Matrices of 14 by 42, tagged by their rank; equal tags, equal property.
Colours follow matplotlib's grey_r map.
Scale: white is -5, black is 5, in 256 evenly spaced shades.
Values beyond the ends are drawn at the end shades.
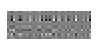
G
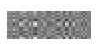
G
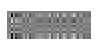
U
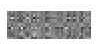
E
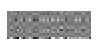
G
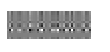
U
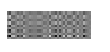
U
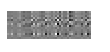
G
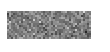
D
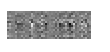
E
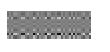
U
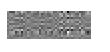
E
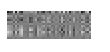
G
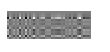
U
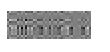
G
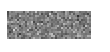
D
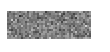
D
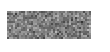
D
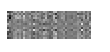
E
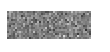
D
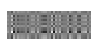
U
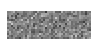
D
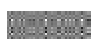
U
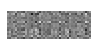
E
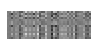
G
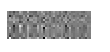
E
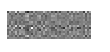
E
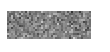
D
